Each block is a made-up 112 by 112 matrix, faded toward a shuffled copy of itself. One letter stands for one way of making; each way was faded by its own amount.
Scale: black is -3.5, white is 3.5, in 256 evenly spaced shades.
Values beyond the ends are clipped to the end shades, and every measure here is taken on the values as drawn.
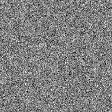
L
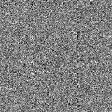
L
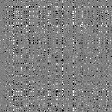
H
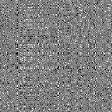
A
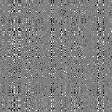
H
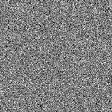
L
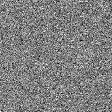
L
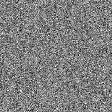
L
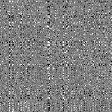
A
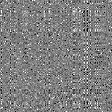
A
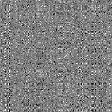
A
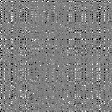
H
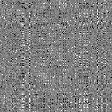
A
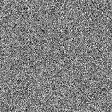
L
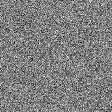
L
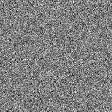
L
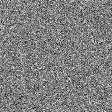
L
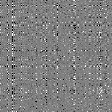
H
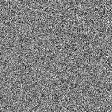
L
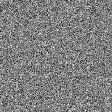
L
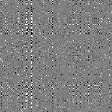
H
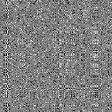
A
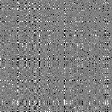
H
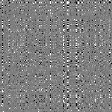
H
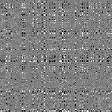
H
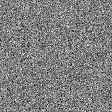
L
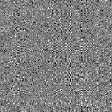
A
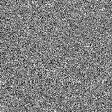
L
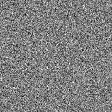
L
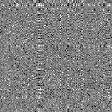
A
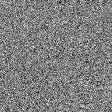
L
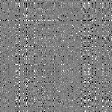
H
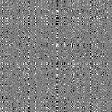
H
